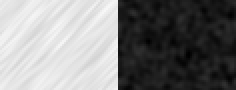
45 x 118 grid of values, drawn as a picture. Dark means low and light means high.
It is made of 1 by 2 panels. Panel 1,1: very high, slanting up to the right, faint in contrast. Panel 1,2: very low, blotchy, faint in contrast.
